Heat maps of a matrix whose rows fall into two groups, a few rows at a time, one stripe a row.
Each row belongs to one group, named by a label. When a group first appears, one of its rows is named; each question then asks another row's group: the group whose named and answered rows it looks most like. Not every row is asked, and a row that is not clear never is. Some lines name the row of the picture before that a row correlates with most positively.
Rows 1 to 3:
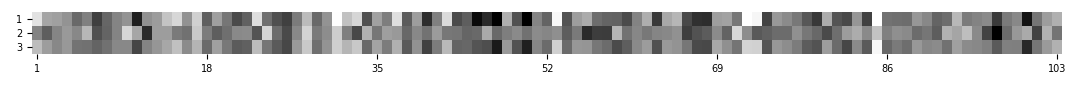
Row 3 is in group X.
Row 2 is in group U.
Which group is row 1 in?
X
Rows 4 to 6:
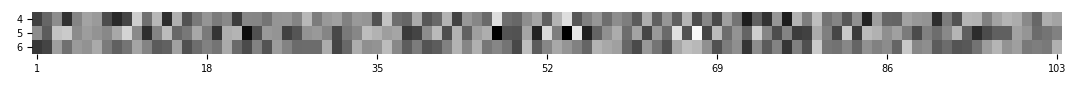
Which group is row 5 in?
U
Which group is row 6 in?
U
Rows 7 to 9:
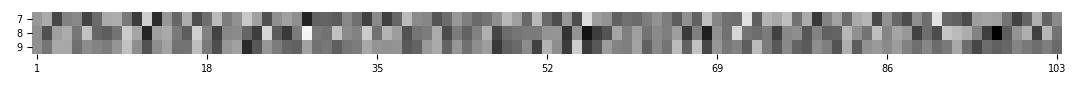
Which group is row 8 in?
U
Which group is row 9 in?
U
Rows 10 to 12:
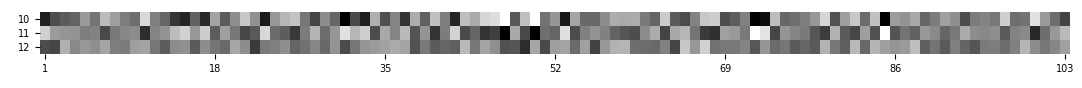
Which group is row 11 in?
X
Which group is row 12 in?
U
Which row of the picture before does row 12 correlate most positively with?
9
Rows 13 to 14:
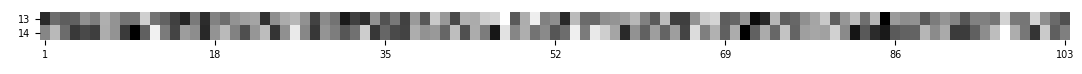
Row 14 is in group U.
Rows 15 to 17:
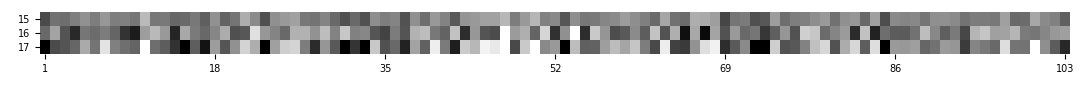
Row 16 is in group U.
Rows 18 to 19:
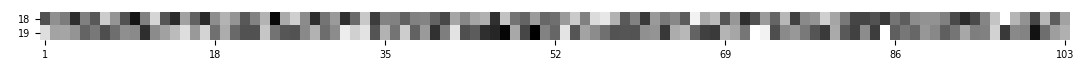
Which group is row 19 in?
X
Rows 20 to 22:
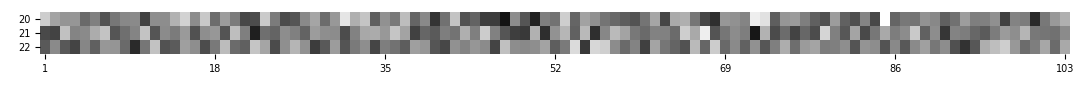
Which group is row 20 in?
X
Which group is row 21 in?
U
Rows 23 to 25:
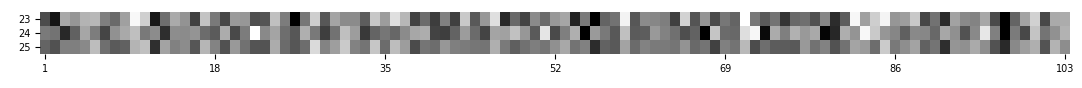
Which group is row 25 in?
U
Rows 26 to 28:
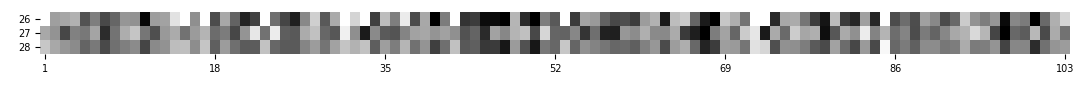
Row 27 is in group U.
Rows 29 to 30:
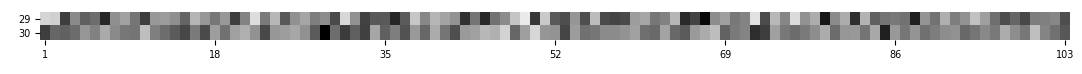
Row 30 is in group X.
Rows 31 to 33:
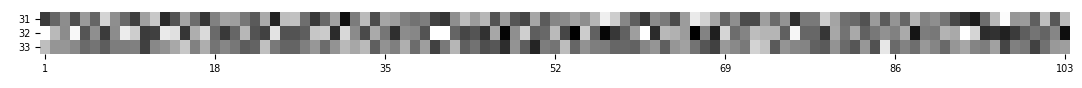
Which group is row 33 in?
X
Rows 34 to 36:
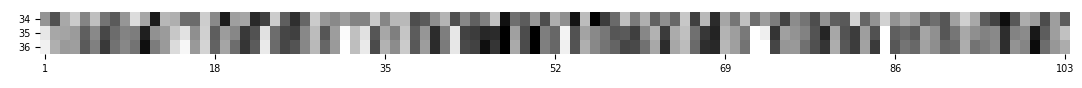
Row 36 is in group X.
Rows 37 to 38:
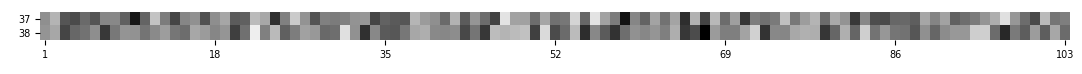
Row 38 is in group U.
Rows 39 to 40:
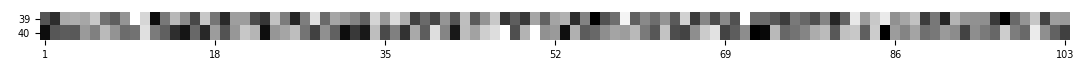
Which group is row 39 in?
U
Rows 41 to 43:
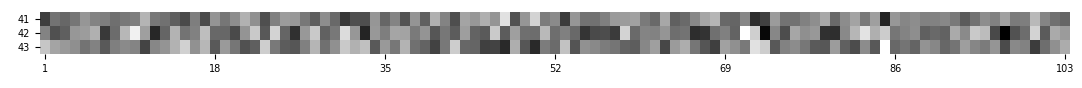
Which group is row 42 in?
U
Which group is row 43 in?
X
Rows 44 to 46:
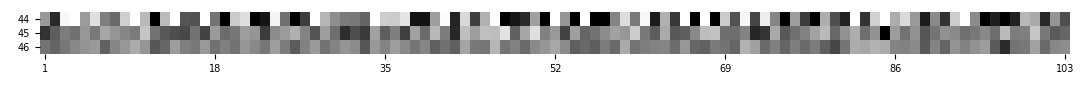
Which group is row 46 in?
U
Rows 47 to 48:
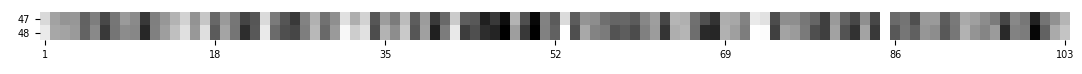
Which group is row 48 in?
X
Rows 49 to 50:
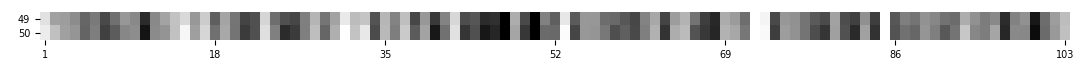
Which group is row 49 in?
X
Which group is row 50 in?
X
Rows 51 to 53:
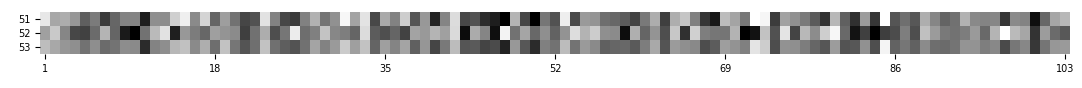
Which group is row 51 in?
X
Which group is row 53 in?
X
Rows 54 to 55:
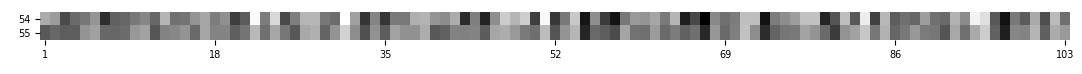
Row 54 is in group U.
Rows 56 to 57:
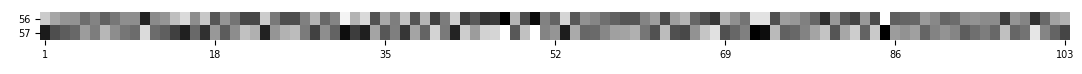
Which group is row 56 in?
X
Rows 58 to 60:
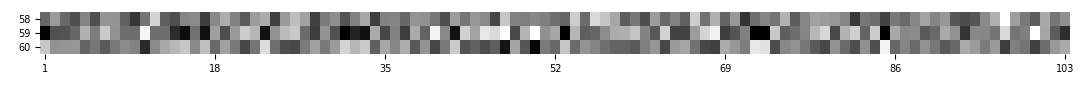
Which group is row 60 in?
X
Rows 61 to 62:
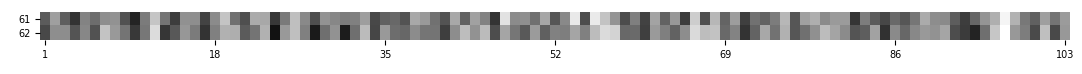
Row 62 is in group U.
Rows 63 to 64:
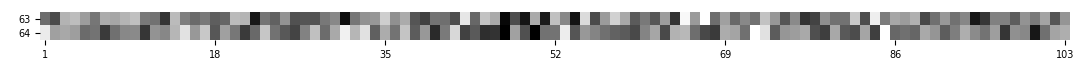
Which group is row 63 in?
U
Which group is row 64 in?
X
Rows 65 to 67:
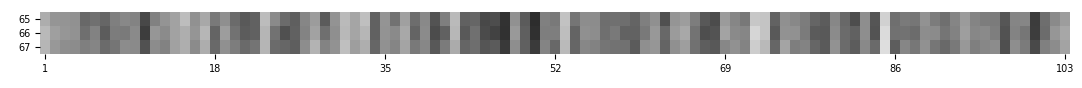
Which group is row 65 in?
X
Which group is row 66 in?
X
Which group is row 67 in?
X
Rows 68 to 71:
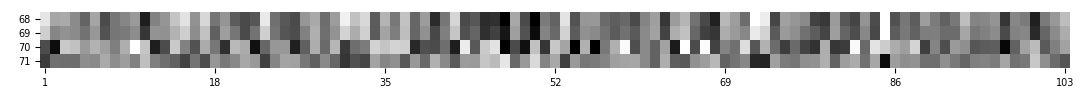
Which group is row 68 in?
X
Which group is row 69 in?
X
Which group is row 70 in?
U
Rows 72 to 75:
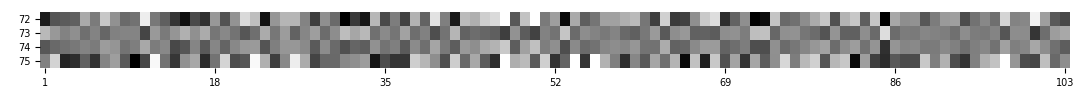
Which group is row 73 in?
X
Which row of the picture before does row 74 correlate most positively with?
71
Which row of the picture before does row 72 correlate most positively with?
71
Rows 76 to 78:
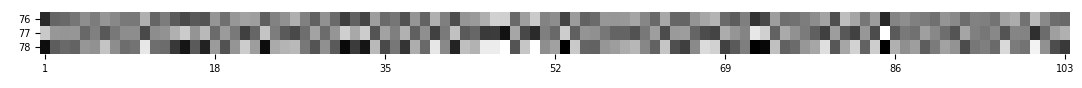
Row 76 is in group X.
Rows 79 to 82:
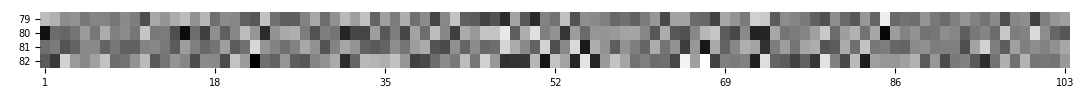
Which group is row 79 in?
X
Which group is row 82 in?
U
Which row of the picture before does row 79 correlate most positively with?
77
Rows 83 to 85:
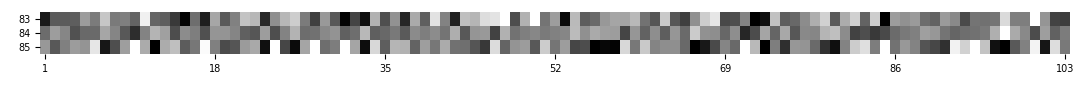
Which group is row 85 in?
U
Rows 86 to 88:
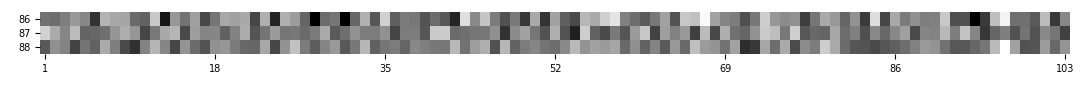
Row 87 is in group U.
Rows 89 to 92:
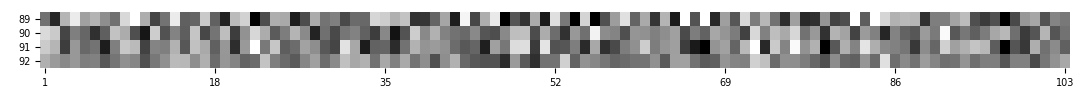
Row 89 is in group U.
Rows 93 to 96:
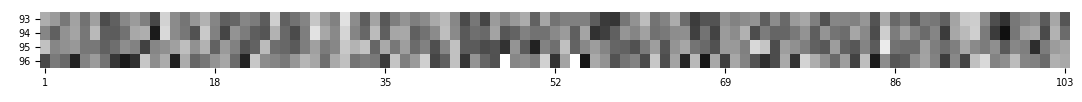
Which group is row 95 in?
X
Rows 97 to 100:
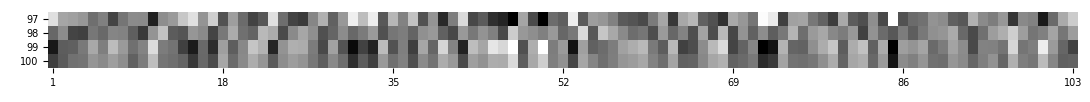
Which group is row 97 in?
X
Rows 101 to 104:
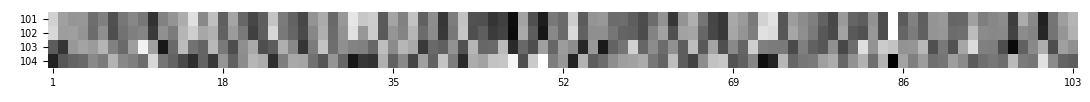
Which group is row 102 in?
X
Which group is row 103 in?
U
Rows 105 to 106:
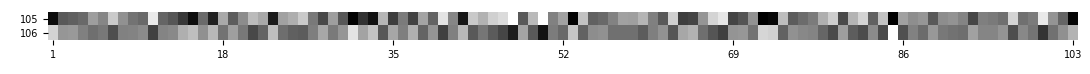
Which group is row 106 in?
X
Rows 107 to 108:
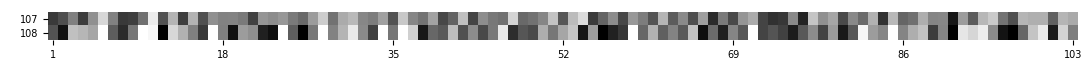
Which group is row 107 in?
U
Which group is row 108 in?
U
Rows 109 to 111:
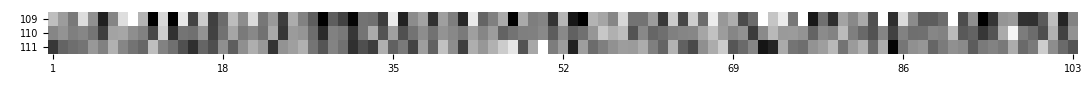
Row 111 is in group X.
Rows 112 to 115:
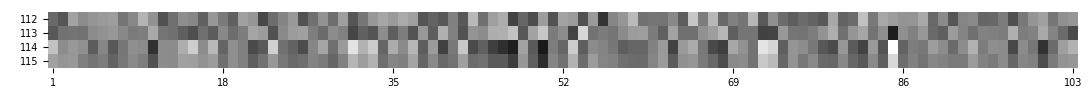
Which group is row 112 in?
U
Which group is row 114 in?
X
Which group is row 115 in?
X
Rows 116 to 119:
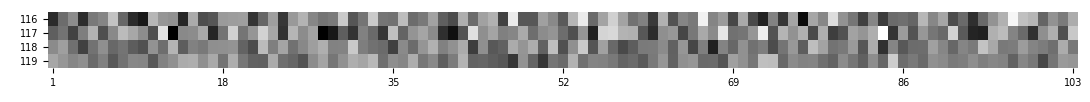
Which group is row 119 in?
X
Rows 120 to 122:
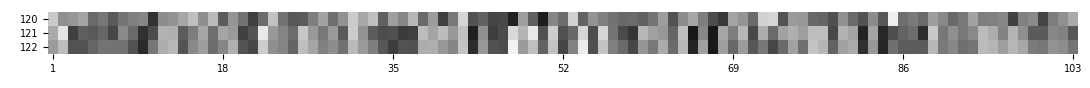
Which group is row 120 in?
X
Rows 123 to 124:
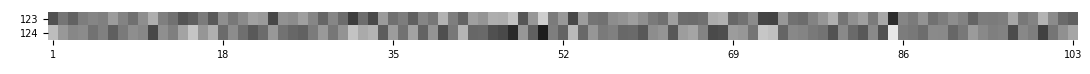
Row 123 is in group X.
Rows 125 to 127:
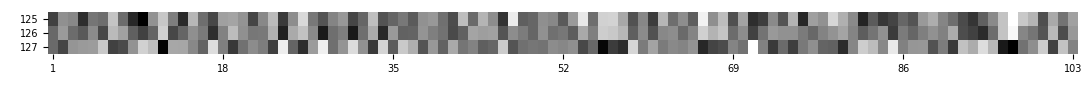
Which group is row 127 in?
U
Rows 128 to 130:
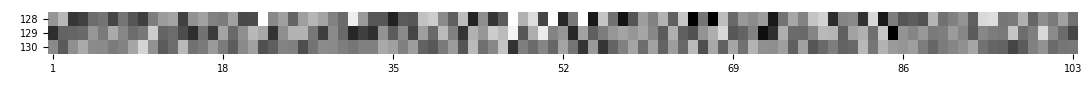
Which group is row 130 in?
U
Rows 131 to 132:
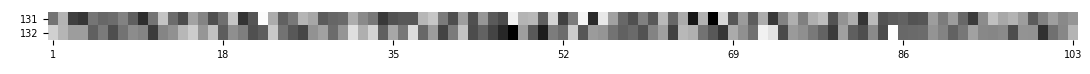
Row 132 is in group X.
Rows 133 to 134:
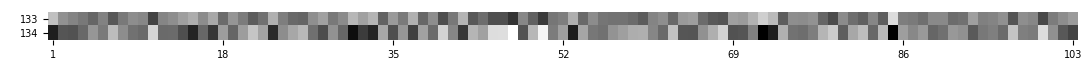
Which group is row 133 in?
X
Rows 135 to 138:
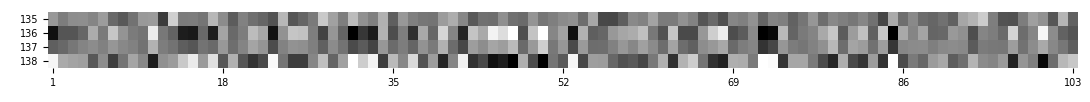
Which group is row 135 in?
U
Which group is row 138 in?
X
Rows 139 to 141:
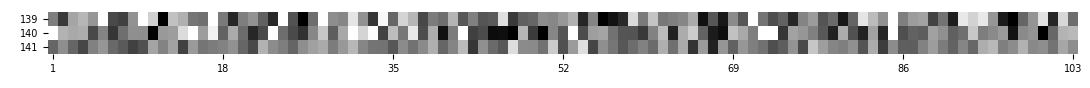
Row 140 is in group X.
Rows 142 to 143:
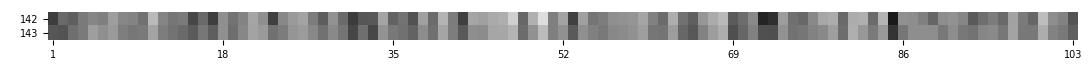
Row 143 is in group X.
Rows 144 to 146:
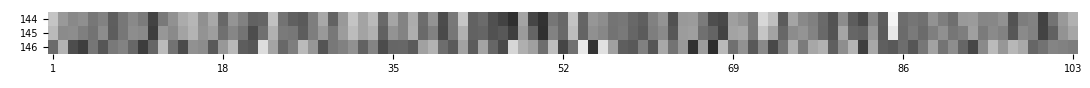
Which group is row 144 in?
X
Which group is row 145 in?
X
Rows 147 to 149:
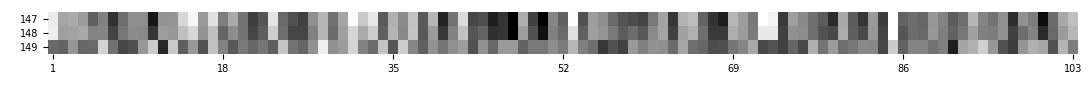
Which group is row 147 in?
X
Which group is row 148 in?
X
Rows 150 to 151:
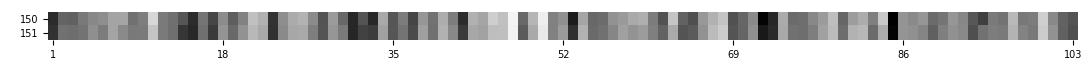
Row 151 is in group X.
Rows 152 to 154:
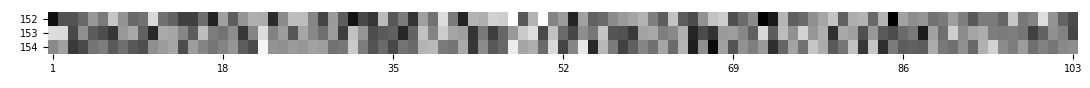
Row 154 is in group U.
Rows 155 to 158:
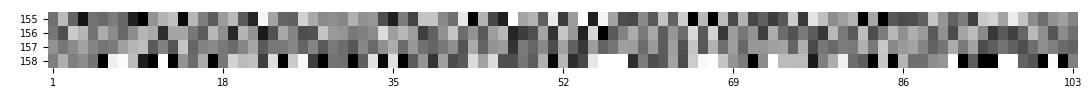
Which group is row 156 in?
U
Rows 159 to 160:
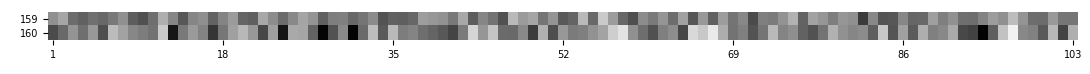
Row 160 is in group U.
